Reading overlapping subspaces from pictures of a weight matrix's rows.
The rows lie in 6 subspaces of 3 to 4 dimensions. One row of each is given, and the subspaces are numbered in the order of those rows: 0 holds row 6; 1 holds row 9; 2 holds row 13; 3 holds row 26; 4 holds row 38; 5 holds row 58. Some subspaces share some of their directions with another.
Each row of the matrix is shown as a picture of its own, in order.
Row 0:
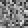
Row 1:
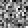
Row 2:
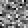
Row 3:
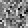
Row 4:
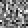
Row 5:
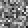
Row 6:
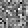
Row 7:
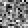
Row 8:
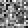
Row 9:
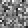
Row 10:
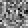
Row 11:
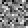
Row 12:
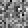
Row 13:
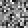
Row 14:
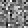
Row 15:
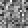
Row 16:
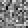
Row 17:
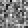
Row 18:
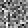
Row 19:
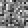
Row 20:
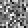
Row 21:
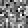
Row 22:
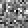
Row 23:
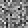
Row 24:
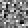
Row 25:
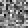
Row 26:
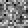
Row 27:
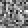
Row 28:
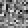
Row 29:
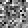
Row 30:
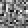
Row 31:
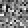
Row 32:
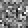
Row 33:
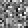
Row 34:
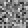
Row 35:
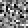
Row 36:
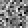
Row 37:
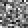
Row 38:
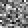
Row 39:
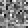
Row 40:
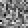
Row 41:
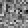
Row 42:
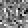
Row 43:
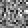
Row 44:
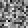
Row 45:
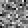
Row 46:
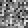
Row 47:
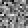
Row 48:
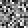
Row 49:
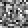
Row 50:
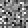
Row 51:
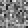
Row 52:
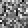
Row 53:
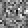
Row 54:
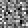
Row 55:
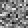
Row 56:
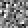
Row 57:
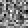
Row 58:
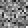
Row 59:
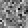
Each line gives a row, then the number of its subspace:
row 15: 3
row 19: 2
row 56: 0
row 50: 0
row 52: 1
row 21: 1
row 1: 5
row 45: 4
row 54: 0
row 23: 0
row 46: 2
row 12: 3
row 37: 4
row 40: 4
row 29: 3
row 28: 2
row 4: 4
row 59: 1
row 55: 4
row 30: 2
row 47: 1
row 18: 0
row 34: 0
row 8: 3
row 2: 4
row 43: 5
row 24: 0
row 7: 4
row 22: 2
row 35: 2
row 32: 5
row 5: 5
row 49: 4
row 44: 5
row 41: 2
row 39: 5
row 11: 1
